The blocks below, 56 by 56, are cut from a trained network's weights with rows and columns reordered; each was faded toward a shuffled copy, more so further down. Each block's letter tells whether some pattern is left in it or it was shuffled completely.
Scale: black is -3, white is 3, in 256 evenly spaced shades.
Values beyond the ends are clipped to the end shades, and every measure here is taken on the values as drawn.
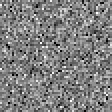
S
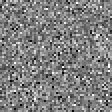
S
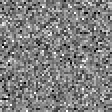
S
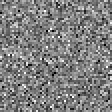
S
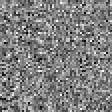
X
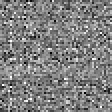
X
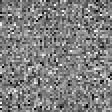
X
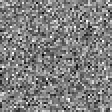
S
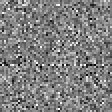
X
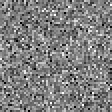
S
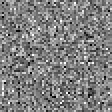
X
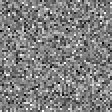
S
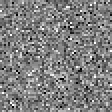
S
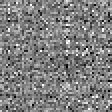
X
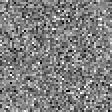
S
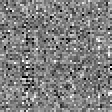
X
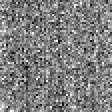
X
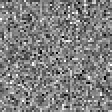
S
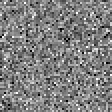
S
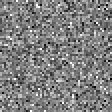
S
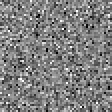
S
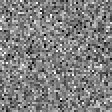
S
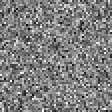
S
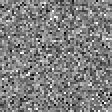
S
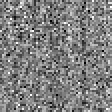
X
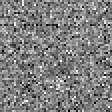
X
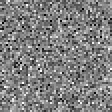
S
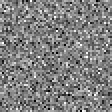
S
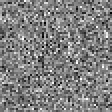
X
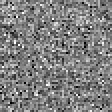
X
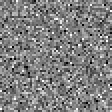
S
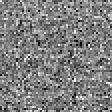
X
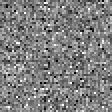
X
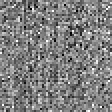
X
